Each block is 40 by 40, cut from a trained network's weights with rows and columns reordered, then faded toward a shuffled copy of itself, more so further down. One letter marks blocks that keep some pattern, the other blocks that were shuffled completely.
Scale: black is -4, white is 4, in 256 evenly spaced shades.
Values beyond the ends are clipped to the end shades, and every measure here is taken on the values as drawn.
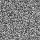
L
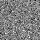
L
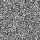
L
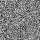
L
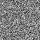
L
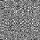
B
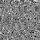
B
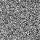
L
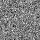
L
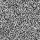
L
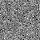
L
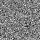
L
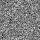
L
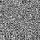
B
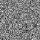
B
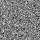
L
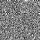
B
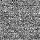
B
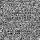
B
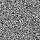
L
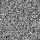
L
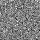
L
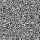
B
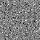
B
